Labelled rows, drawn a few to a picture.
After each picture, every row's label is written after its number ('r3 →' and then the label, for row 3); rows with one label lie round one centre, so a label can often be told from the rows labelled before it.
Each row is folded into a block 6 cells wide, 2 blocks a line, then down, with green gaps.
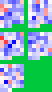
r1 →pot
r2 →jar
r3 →pot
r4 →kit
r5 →jar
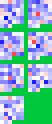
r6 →jar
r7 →kit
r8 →kit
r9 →pot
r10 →kit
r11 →jar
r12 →jar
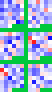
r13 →kit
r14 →jar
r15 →jar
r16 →pot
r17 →pot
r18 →jar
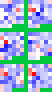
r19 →jar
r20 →pot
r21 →pot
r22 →kit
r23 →pot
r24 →pot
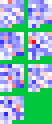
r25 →jar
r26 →kit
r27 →kit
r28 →pot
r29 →kit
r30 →jar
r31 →jar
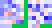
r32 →kit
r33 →jar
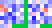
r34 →pot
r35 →jar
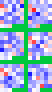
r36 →pot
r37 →pot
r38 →kit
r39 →pot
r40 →pot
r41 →kit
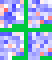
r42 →pot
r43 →kit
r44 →kit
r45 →kit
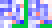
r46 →kit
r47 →kit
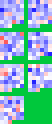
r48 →kit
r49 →kit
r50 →pot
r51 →kit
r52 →pot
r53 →jar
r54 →jar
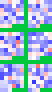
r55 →jar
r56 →jar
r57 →jar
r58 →kit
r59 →kit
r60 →jar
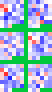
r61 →pot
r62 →kit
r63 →jar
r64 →pot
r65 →pot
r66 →jar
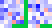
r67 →kit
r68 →jar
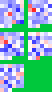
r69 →kit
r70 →pot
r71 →pot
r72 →jar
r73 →jar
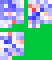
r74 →kit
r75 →pot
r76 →jar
